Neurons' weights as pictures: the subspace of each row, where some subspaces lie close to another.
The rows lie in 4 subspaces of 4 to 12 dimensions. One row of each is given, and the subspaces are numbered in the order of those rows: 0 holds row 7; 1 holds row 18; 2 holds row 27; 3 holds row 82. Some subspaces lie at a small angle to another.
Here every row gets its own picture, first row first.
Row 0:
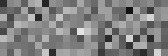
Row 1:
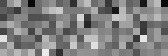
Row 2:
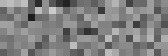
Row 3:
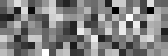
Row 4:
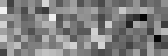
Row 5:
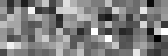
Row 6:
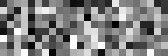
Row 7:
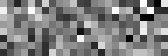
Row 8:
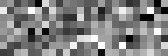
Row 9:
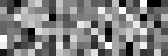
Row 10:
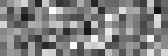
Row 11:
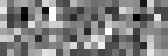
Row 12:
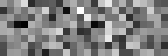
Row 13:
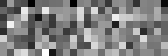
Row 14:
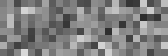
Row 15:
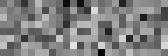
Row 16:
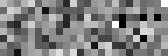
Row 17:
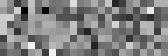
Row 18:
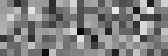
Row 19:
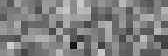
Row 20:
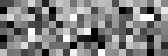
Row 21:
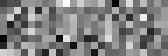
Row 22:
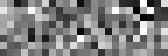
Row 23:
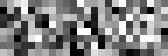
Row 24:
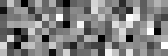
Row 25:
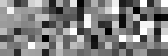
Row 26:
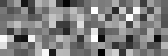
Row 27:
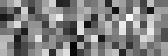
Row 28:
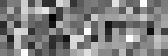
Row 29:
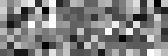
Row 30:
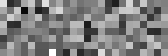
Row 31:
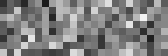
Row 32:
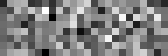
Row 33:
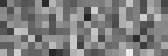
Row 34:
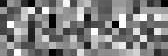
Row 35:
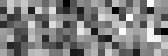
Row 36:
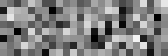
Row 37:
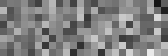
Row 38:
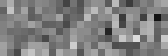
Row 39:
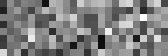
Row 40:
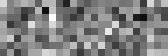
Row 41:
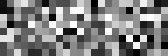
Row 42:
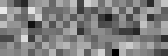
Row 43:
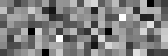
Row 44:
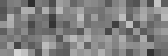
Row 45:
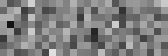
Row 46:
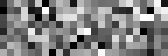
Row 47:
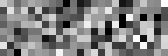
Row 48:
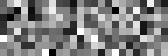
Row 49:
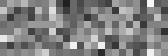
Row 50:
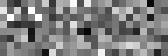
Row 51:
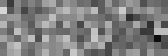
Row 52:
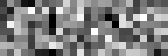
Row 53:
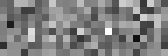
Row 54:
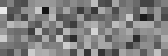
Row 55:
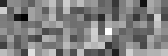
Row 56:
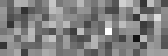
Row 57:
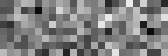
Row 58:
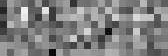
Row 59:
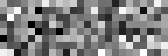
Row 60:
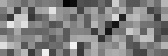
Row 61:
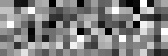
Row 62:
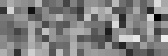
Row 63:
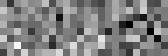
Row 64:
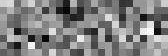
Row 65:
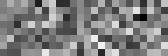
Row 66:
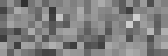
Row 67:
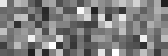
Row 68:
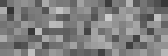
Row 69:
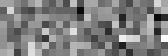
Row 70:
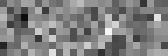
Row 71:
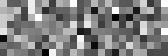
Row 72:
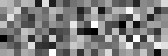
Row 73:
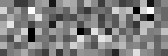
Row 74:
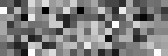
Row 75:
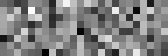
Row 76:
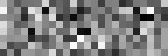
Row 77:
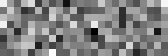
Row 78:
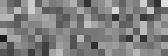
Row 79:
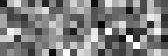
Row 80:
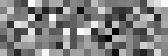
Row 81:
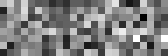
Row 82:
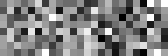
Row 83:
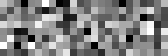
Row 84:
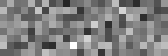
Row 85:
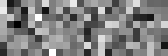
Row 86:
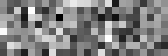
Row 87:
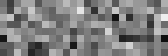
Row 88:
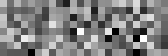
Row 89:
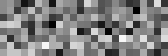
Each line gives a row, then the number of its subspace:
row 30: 3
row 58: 1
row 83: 2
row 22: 0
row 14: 0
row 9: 3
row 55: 3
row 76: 1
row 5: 2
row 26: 2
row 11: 1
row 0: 3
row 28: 2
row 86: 2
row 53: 1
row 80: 3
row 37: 0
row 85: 3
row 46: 0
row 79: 3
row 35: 2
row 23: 2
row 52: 2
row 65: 0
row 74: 3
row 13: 0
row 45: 1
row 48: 1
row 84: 3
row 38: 0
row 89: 0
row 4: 2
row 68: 3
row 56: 1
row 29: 0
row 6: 2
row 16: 0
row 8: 0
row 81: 3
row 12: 3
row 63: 2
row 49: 2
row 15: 2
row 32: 3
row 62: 0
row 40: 1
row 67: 3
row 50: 3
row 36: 1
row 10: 3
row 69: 0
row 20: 1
